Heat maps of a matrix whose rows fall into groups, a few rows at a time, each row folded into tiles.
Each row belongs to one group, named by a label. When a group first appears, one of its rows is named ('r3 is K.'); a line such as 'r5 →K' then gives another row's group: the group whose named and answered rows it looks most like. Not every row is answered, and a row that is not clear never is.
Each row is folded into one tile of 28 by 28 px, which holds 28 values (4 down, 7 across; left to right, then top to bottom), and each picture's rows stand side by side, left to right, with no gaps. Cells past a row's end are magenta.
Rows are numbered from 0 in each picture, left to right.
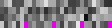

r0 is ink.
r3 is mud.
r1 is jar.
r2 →ink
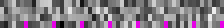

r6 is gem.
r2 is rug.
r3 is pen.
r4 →ink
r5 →mud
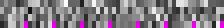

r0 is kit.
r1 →gem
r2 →gem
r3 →gem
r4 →rug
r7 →ink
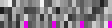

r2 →gem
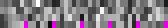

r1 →mud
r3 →mud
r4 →pen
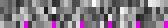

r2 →ink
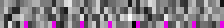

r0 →ink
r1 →kit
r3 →pen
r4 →mud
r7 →rug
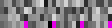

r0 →kit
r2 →jar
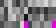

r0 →kit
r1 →jar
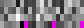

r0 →mud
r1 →rug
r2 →rug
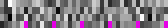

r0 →jar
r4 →kit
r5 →jar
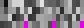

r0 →rug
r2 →pen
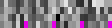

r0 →pen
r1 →ink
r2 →gem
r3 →jar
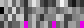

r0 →gem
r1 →gem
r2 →gem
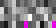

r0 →rug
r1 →pen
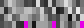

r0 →rug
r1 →kit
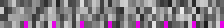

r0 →mud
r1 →ink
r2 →ink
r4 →jar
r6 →kit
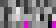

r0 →mud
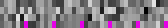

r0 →pen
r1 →rug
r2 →rug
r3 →kit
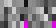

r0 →kit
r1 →kit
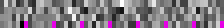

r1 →rug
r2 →pen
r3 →gem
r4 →jar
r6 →ink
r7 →gem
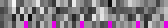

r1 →gem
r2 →jar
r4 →jar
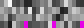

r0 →gem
